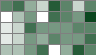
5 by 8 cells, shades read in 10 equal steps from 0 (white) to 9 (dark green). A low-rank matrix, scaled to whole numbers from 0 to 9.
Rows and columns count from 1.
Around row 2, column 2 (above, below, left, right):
7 2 0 5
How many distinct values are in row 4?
6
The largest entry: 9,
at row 2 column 8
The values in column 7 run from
2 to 8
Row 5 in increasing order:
0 3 3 4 5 6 7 8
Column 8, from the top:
6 9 6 7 6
